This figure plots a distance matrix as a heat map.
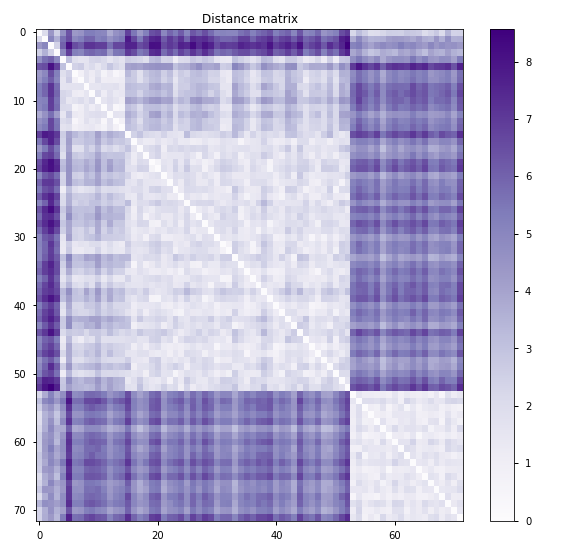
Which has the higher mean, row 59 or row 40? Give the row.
59
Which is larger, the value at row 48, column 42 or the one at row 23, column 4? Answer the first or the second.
the first
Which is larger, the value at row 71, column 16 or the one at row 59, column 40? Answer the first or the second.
the first
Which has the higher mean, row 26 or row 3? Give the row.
3
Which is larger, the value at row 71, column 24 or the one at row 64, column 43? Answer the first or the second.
the first
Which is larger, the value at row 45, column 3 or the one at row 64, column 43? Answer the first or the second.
the first
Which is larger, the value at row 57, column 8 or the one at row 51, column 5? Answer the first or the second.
the first
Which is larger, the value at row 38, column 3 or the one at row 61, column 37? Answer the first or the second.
the first
